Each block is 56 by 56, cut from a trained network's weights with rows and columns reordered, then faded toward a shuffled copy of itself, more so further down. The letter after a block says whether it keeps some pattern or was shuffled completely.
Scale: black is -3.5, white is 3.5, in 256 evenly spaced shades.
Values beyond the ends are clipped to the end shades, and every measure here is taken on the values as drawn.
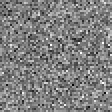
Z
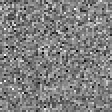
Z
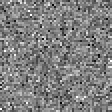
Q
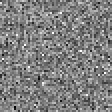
Q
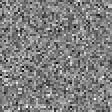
Q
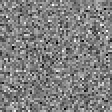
Q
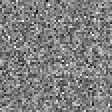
Q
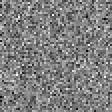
Z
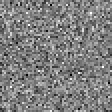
Q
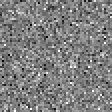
Q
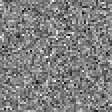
Q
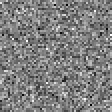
Z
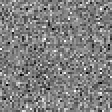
Z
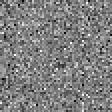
Z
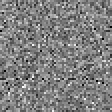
Z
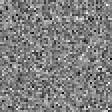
Z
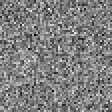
Q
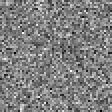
Q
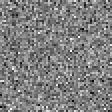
Z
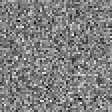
Z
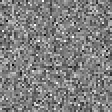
Q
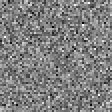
Q
